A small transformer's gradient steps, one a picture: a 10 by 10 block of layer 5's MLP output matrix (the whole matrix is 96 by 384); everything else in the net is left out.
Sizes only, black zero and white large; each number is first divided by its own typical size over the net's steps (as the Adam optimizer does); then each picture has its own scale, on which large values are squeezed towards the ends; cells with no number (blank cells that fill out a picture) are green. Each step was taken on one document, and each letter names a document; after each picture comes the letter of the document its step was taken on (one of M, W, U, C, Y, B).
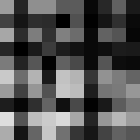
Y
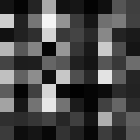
Y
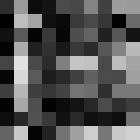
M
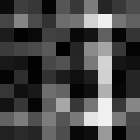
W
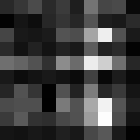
W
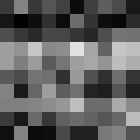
M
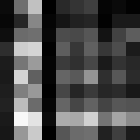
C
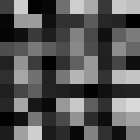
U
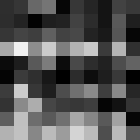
C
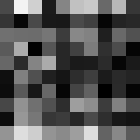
U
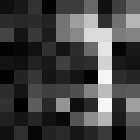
W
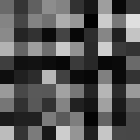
Y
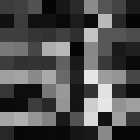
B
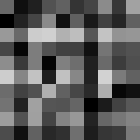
Y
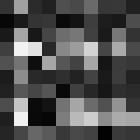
C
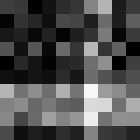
W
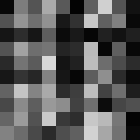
B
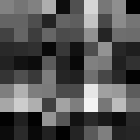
B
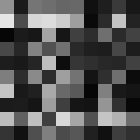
Y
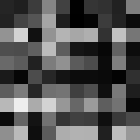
U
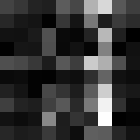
W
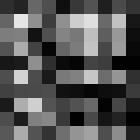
U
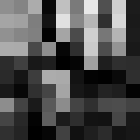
B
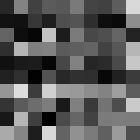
M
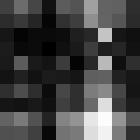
W
